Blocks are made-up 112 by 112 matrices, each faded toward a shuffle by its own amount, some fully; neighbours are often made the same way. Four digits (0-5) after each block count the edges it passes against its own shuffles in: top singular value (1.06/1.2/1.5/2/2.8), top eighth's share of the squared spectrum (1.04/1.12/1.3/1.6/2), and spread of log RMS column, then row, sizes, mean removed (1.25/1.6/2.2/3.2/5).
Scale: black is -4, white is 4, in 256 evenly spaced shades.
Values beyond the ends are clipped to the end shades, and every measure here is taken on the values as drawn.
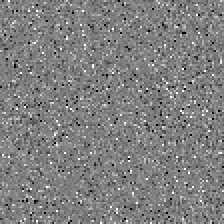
2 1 0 0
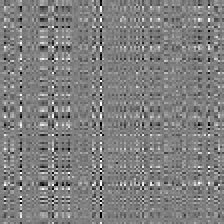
5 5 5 4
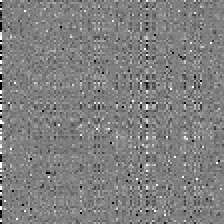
5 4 3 2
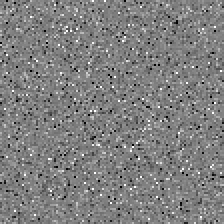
0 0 0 0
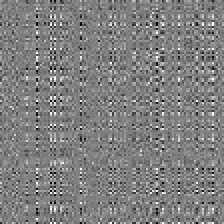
5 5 4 4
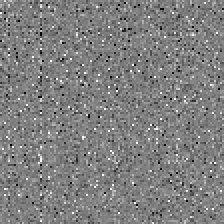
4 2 1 1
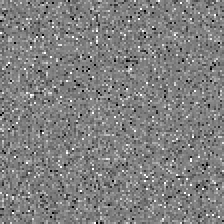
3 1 0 0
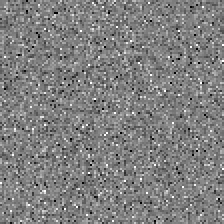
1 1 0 0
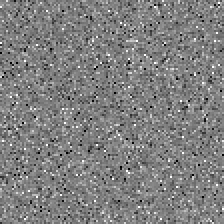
1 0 0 0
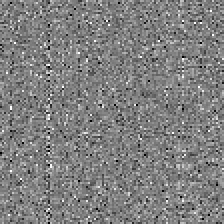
4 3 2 1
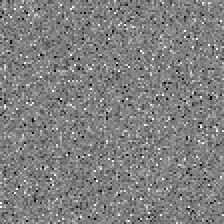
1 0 0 0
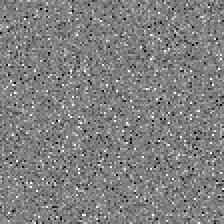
0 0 0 0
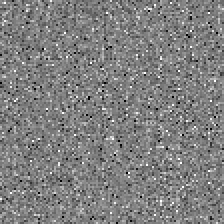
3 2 1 0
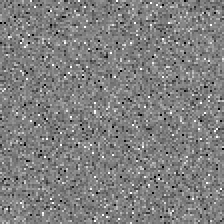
0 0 0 0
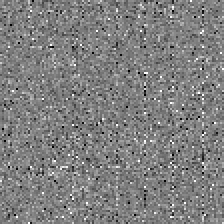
2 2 2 2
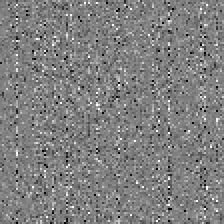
2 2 3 0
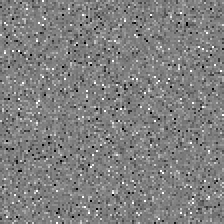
0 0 0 0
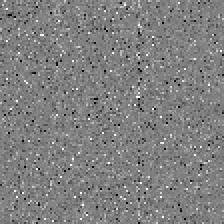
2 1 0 0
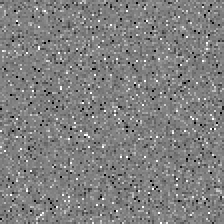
0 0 0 0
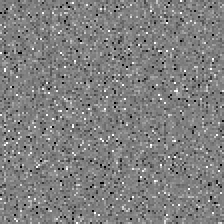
0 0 0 0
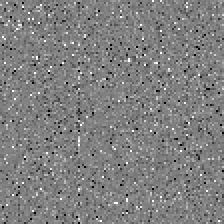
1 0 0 0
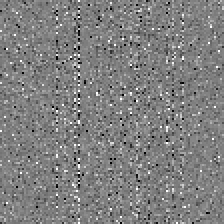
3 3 3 0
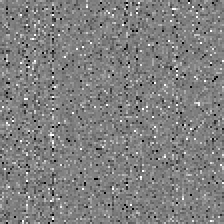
2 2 2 0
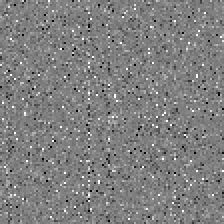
2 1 1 0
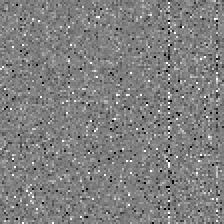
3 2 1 0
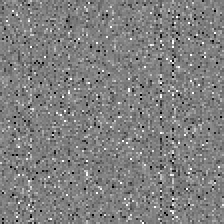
2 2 2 0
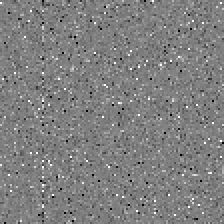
2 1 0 0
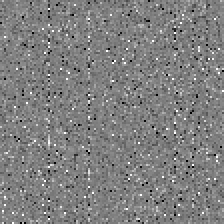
2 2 2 0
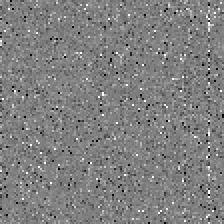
2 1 1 0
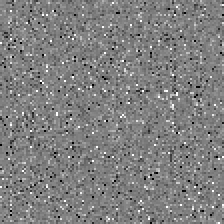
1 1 1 0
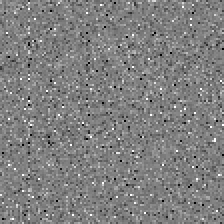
3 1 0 0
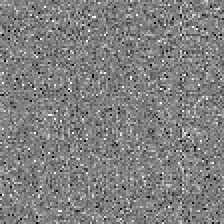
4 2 1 1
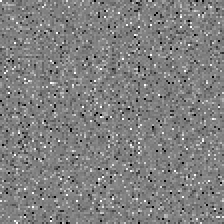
2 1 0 0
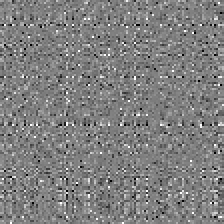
5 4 3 3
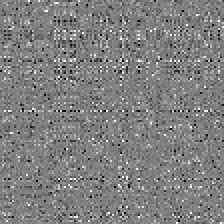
5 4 2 3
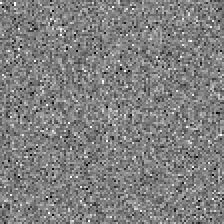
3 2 0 0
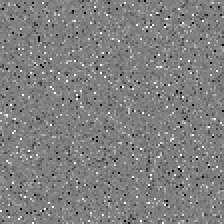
0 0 0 0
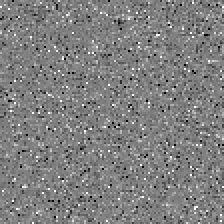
2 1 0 0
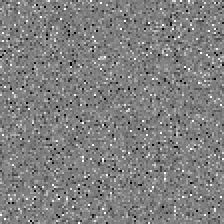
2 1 0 0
